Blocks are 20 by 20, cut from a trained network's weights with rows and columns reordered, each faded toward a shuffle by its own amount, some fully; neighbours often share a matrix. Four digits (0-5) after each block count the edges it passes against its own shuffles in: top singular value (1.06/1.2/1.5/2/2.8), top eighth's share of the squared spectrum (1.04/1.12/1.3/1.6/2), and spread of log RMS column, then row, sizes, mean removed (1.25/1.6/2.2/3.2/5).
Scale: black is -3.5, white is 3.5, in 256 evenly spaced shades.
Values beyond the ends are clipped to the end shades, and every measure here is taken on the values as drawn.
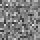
0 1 0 1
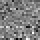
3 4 0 1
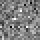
1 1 0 0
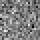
0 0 0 0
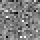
1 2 0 0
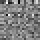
3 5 0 2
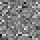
2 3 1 1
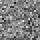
0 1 0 0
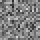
2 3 1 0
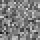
0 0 0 0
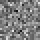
0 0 0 0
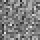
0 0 0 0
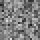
2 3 0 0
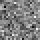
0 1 0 0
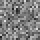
1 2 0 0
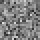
2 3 0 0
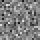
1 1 0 0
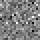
1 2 0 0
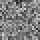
1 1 0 0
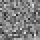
0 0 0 0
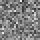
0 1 0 0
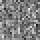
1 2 0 0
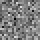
1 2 1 0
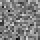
0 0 0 1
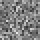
1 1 1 0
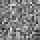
1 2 0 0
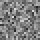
1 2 0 0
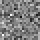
2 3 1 0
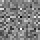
3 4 0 2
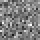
1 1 0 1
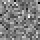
0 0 0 0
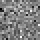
1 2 0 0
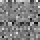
3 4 0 2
